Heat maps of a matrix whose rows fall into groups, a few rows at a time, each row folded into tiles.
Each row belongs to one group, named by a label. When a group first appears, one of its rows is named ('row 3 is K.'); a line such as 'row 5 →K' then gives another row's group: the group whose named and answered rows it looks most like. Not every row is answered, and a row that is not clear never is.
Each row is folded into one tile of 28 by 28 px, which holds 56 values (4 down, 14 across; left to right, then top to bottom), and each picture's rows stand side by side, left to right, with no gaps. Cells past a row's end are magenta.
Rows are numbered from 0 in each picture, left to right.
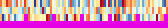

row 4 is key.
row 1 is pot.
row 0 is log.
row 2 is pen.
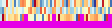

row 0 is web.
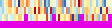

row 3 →pot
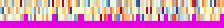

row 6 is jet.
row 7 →web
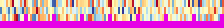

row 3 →jet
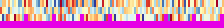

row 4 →log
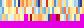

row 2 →pen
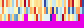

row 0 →log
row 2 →log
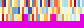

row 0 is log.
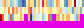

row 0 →pen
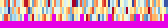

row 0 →jet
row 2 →key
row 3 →key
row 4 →pot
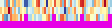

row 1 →web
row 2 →jet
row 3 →key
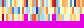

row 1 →jet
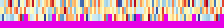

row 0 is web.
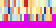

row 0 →jet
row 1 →pot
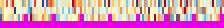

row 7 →pen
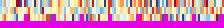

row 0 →key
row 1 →pot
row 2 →log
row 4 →web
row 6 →log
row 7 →web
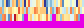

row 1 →pen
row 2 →pot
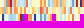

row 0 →web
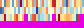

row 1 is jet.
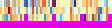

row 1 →key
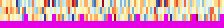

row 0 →pen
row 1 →key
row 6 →log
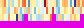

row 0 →log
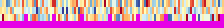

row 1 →jet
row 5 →log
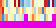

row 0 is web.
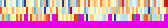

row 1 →pot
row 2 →pot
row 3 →log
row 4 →web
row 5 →jet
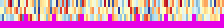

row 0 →web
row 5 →jet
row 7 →web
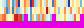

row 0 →pot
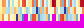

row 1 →jet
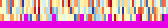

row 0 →pen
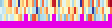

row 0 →web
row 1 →jet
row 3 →jet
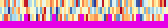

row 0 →jet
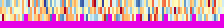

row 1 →pen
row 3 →web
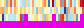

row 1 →key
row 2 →jet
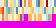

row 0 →pot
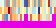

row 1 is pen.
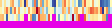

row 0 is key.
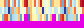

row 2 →jet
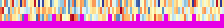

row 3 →web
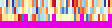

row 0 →pot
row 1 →jet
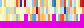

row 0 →key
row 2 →jet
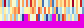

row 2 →log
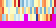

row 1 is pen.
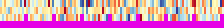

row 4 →log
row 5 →pen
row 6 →jet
